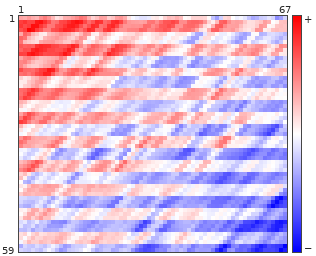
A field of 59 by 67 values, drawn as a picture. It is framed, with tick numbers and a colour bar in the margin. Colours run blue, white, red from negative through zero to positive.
The bottom right is the ninth with the lowest average. Stripes running across repeat 10 times from top to bottom. On average the colour sits 50% of the way up the scale. The field climbs toward the top left. The ninth with the highest average is the top left. There are no lone odd cells.
